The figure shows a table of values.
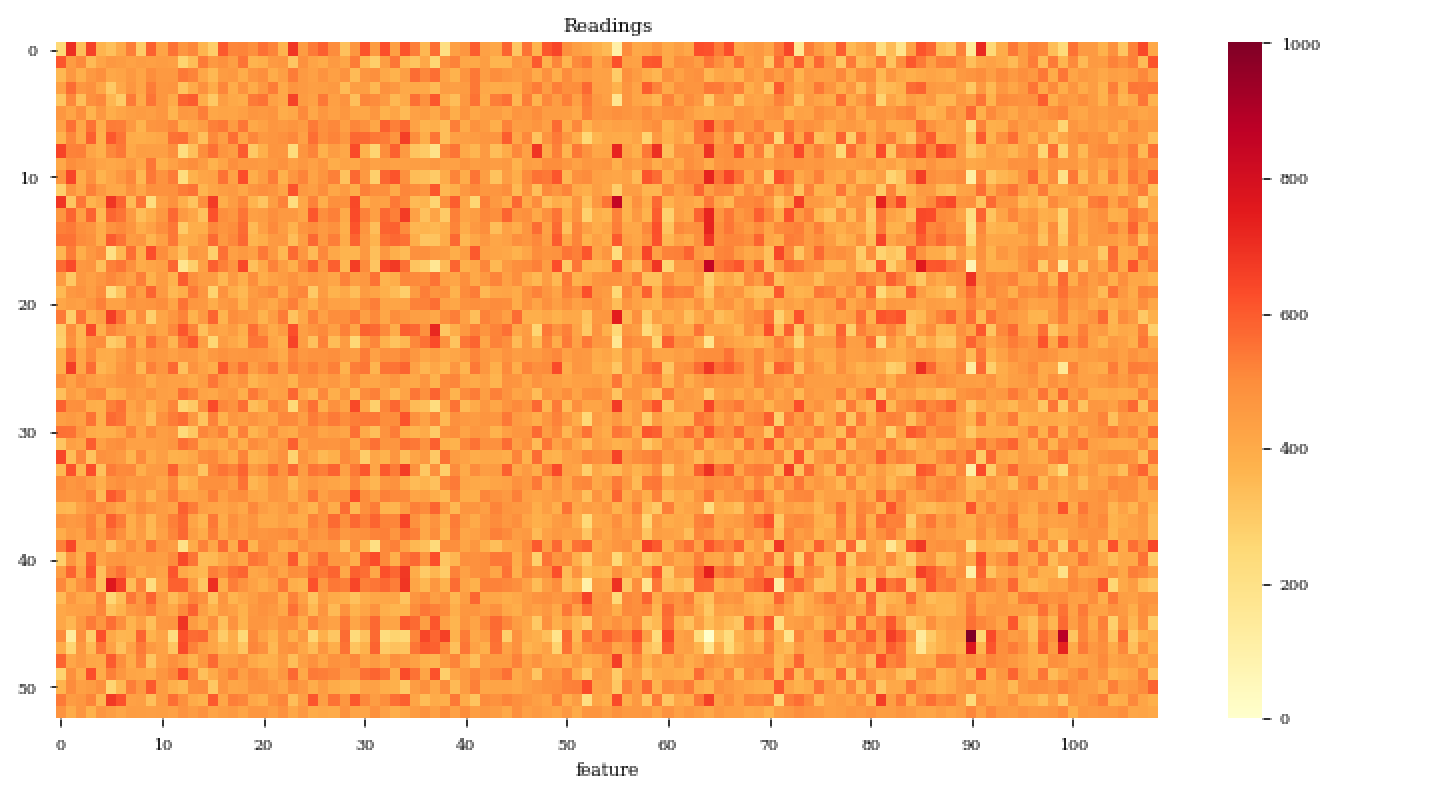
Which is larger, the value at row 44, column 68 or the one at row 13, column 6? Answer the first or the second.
the second
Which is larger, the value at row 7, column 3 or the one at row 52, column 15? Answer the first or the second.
the first
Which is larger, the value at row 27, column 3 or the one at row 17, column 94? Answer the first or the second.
the first
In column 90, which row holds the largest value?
46
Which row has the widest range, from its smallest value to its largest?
46
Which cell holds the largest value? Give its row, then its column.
46, 90
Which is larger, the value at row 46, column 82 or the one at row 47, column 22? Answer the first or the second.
the first
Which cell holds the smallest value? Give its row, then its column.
46, 64
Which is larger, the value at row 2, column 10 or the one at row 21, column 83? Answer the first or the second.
the second
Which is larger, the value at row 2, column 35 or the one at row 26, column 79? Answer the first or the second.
the first
